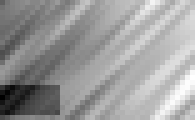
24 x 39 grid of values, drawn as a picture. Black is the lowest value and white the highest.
Ninth with the lowest average: bottom left. Odd patch: lower, in the bottom left. Slope: up to the right. Roughest part: bottom left. Grain: diagonal, up to the right.
